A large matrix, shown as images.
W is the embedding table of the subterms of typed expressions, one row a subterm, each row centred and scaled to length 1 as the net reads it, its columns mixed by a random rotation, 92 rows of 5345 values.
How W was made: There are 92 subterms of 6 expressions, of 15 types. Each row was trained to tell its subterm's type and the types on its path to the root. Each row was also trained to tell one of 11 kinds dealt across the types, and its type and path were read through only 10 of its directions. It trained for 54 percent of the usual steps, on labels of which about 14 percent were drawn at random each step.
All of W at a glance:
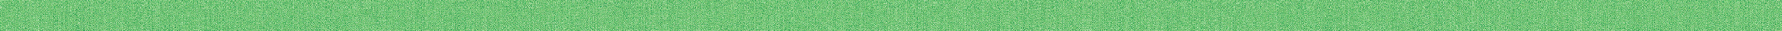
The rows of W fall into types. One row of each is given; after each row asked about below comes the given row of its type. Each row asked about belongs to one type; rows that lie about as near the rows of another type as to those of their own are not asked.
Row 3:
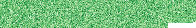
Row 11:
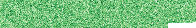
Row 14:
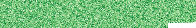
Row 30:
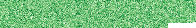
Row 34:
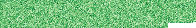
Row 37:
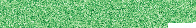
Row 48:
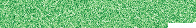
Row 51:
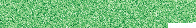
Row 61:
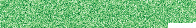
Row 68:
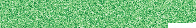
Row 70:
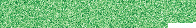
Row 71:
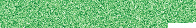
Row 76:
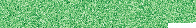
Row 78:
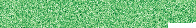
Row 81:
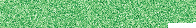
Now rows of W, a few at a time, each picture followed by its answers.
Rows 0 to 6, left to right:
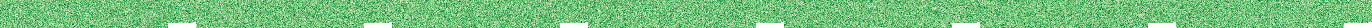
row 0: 3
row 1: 81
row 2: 81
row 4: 34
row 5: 51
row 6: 76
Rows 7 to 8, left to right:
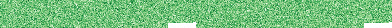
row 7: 37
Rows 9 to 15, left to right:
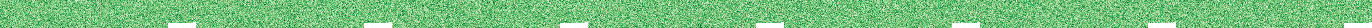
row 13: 70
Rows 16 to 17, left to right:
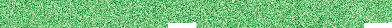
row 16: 78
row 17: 71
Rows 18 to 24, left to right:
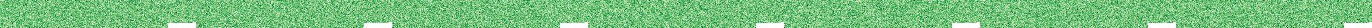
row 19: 76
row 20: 61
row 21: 37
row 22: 61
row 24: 34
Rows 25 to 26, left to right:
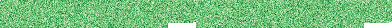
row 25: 51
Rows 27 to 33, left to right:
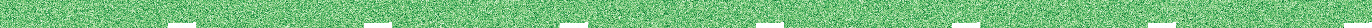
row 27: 48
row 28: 71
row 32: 61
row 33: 81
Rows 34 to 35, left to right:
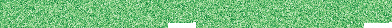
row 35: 3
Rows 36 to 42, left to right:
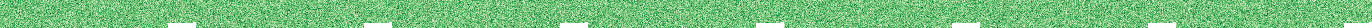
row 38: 76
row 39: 68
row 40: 14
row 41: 3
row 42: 37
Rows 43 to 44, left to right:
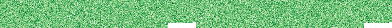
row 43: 3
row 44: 70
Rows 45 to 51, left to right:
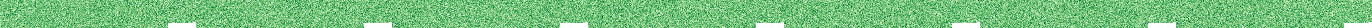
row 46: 71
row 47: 48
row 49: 3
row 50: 71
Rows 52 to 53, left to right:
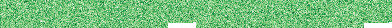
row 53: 37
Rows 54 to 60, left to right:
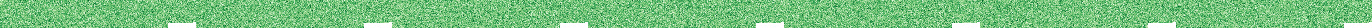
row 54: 51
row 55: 71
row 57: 76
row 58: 81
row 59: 14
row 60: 78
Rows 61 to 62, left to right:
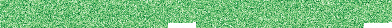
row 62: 76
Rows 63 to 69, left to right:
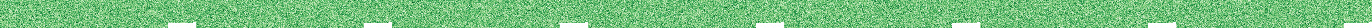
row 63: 3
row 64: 30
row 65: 34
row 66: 14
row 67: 71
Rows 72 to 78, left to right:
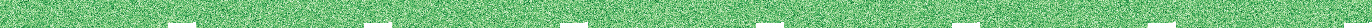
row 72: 37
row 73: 30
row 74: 37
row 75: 48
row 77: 14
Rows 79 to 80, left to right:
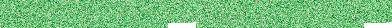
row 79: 14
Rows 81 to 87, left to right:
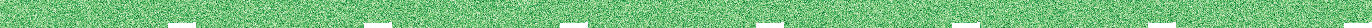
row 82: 34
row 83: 76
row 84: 34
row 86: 78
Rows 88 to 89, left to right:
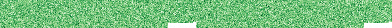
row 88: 14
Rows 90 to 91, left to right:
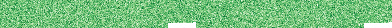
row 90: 48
